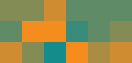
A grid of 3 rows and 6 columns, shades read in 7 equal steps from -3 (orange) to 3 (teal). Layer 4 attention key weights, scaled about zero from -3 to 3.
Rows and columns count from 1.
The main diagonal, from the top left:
0 -3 3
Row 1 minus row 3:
2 0 -5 4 2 3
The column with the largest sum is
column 5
